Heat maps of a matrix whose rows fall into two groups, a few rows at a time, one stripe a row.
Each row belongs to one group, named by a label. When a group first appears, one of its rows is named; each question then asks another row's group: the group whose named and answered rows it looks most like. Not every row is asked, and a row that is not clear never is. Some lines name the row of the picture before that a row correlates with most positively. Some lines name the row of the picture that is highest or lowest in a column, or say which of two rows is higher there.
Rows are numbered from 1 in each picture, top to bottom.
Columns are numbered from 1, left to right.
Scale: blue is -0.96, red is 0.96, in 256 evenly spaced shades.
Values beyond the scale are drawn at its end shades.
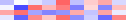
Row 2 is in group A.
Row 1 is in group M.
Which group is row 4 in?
A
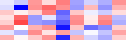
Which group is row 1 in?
A
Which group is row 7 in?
A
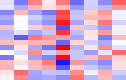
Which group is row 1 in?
A
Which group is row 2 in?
A
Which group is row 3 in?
M
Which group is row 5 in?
M
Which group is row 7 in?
M
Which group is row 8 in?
A
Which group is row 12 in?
M
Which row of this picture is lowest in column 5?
13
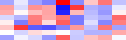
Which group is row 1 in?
M
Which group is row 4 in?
A
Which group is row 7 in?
A
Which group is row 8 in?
M
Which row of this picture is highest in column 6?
2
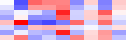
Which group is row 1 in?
A
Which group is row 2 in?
A
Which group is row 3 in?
M
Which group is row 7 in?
M
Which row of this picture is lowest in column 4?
5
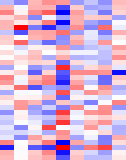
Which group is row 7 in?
A
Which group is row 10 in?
A
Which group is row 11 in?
A
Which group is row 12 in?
A
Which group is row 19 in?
M
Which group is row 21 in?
A
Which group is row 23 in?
M
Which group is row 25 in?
M
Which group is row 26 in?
A
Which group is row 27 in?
M
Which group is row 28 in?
A
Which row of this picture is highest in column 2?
6
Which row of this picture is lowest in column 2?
7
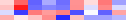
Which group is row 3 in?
A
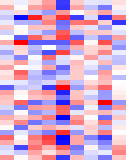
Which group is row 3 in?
M
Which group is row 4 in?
A
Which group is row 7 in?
M
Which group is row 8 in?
A
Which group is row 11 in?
M
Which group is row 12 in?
A
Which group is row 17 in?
M
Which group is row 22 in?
A
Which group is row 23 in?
M
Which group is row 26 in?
A
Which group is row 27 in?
M
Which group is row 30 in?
A
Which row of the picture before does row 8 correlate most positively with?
3
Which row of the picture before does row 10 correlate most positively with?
1
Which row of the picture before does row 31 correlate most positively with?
3
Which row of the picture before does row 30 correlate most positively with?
3
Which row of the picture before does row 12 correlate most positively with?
3
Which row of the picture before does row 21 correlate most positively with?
1
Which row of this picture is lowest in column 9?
5
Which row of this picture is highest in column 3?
4
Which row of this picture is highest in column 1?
28
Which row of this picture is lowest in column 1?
18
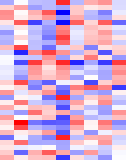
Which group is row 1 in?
M
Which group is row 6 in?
M
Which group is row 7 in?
M
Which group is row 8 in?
M
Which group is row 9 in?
M
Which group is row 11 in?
A
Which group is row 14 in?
A
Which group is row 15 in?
A
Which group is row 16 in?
A
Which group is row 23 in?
A
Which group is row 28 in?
M
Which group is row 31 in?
A
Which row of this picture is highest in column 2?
25
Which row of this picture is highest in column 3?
13
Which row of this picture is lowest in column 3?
5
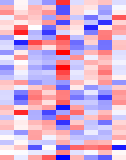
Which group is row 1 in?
M
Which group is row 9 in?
A
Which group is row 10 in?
A
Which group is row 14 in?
M
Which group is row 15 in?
M
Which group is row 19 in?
A
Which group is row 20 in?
A
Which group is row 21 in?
A
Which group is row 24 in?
M
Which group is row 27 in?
A
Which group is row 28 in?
A
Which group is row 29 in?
M
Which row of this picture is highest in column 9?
4
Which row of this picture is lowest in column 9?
30
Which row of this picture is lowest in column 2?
9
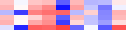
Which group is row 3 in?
A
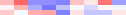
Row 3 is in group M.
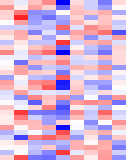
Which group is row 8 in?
A
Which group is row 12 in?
M
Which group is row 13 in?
A
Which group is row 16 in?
M
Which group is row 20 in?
A
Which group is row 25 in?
A
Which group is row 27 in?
M
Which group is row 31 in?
M
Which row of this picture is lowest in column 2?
28
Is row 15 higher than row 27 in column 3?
Yes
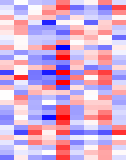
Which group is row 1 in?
M
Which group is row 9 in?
M
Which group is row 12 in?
M
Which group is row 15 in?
M
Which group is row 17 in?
M
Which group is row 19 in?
A
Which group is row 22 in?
M
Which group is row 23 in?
M
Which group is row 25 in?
M
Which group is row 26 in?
A
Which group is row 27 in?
A
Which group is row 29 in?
A
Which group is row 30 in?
M
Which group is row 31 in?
M
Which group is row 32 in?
M
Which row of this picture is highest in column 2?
16
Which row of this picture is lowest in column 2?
27
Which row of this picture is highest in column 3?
27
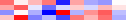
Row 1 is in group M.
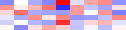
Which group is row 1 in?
M
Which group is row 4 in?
A
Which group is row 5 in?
M
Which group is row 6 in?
A
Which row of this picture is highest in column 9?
4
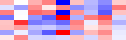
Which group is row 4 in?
M
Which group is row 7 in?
M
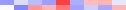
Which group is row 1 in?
M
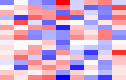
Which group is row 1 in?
M
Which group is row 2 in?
A
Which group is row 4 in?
A
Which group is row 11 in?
A
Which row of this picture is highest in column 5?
1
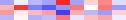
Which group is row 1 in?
M
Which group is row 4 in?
M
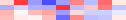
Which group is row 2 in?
M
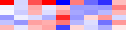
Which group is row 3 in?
A
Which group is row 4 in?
M
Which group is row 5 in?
A
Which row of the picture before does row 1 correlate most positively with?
3
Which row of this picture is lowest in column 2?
5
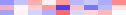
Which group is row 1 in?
A
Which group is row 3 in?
M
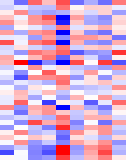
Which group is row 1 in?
A
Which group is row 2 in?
M
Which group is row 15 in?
A
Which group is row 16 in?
A
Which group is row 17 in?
M
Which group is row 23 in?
A
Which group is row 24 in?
M
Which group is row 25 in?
A
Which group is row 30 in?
M
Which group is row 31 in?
M
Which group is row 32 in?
M
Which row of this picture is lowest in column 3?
13
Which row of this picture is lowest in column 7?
21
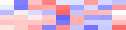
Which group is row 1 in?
A
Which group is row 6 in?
A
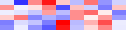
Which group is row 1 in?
A
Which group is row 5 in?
M
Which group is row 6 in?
M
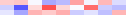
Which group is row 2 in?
A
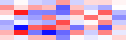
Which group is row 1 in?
M
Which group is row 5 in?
M
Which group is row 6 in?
A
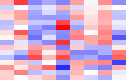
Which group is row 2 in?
M
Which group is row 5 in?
M
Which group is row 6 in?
M
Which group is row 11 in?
A
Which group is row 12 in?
A
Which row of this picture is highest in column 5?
6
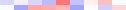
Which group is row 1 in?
M
